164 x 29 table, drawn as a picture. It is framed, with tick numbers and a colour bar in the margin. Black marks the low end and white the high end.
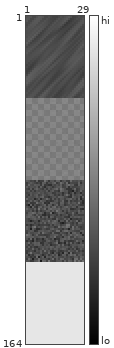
It is made of 4 by 1 panels. Panel 1,1: low, slanting up to the right, faint in contrast. Panel 2,1: middling, checkered, faint in contrast. Panel 3,1: low, fine-grained. Panel 4,1: very high, flat.
